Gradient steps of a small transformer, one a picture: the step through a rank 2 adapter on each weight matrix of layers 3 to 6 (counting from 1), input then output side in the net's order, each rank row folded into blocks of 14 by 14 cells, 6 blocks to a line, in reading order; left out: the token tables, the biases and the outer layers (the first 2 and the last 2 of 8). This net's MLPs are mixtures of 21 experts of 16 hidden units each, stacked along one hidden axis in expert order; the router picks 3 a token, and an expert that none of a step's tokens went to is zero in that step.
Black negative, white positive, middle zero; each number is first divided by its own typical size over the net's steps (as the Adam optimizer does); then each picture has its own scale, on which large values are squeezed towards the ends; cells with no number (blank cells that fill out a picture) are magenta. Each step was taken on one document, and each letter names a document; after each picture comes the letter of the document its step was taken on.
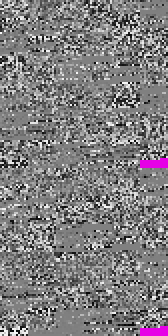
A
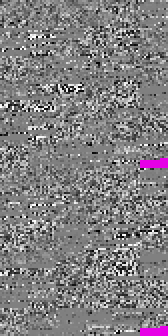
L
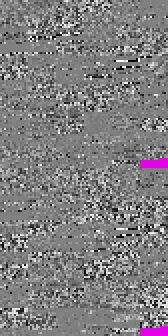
L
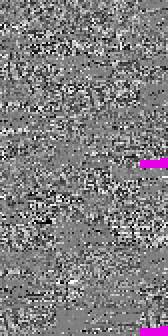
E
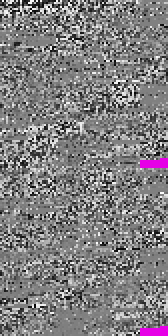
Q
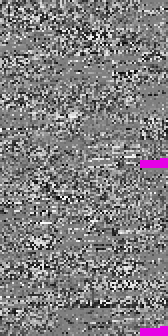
Q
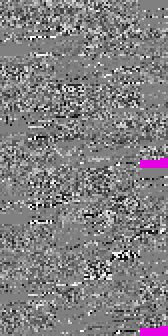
L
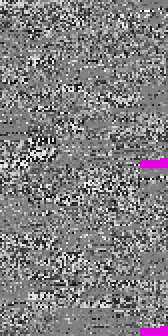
Q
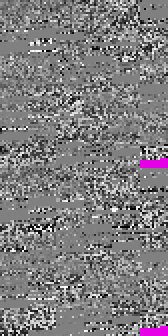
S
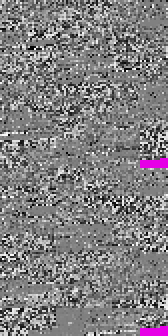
E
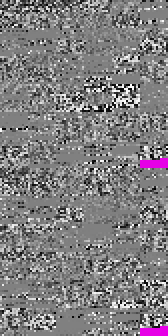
S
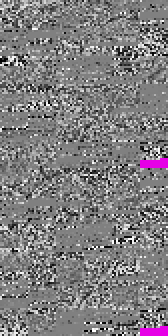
S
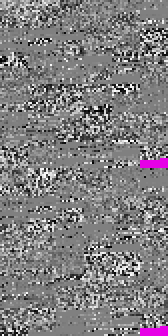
S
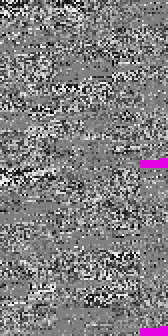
Q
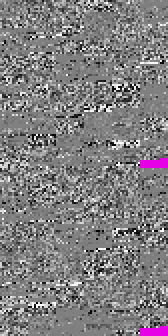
L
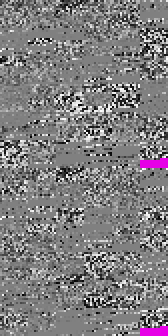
A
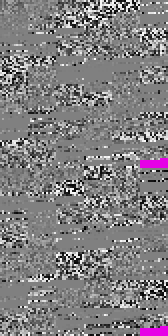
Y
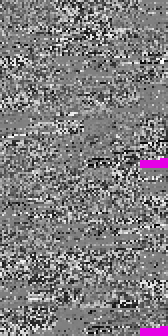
Q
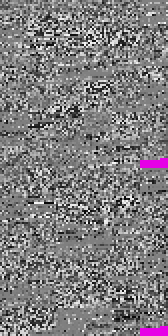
Q
